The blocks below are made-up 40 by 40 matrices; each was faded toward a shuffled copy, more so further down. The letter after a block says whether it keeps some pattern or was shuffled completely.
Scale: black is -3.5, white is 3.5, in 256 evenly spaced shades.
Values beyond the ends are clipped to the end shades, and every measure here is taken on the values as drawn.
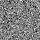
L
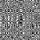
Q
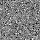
L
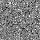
L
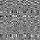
Q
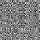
Q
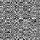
Q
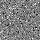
L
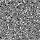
L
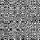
Q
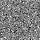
L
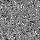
L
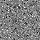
L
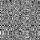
Q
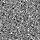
L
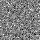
L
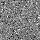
L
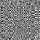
Q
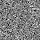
L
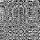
Q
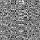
Q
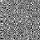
Q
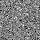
L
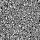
L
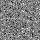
L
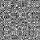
Q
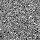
L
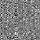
Q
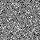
L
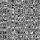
Q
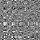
Q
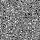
L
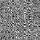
Q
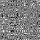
Q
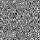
Q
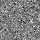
L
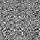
Q
